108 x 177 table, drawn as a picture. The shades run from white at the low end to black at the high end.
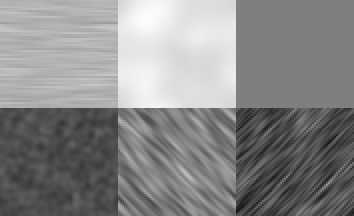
It is made of 2 by 3 panels. Panel 1,1: low, streaked across, faint in contrast. Panel 1,2: very low, smooth, faint in contrast. Panel 1,3: middling, flat. Panel 2,1: high, blotchy, faint in contrast. Panel 2,2: middling, slanting down to the right. Panel 2,3: high, slanting up to the right.
